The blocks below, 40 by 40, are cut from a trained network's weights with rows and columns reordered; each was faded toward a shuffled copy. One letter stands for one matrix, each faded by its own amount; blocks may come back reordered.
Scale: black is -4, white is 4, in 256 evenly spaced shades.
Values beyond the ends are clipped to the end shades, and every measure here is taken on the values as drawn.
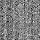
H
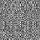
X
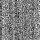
H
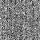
H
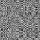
X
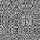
X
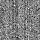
H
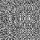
X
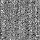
H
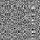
X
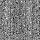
H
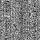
H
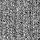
H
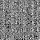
H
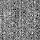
H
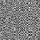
X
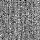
H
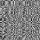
X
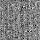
H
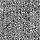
H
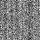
H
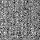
H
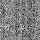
H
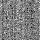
H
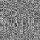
X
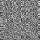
X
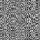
X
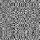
X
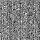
H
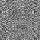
X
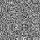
X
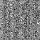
H
